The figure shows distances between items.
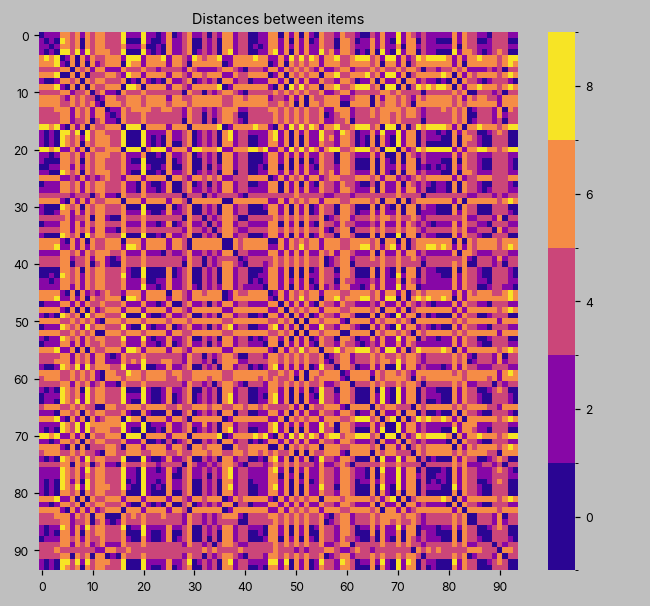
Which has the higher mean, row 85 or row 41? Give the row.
85
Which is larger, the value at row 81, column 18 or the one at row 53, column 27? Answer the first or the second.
the first
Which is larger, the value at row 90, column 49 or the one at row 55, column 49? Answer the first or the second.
the second
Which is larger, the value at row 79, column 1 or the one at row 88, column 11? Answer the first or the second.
the second
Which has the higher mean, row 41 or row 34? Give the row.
34
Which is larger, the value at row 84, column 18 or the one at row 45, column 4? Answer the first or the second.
the first
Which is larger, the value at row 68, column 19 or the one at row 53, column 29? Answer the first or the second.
the second
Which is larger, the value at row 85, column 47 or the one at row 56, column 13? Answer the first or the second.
the first
